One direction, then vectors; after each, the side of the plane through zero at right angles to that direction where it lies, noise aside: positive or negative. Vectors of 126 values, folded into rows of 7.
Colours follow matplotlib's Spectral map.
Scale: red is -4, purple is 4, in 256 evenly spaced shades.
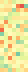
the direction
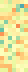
negative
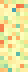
positive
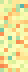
negative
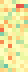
positive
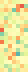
positive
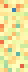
positive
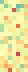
negative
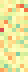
positive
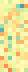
negative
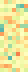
negative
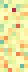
negative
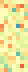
positive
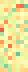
positive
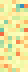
negative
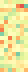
positive
